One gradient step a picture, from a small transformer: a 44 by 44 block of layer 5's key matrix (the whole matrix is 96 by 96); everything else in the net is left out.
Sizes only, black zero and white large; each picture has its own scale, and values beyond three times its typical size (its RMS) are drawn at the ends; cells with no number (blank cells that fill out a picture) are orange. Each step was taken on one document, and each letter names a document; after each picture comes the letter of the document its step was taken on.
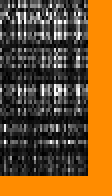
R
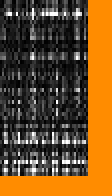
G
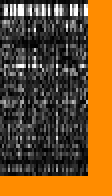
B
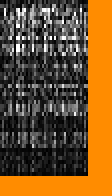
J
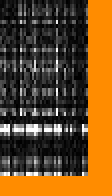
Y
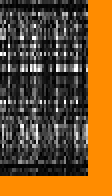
J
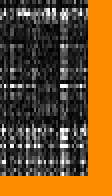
J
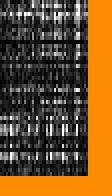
R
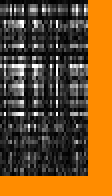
B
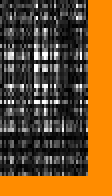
R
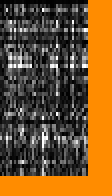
B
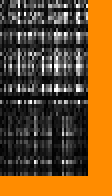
R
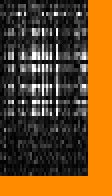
R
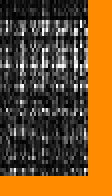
B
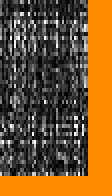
B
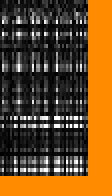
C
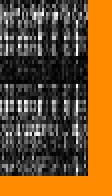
J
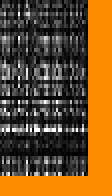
Y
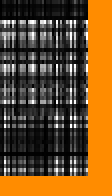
C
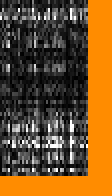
J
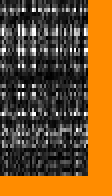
J
